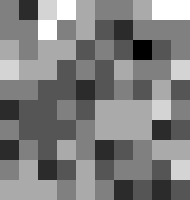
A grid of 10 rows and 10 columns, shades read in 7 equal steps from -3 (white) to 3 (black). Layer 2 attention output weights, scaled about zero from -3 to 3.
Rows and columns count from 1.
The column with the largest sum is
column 6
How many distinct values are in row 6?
5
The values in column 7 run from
-1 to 2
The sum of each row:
-11 -1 3 -5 6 0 3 3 1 2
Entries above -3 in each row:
7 9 10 10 10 10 10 10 10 10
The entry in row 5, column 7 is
0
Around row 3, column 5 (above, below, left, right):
-1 0 -1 0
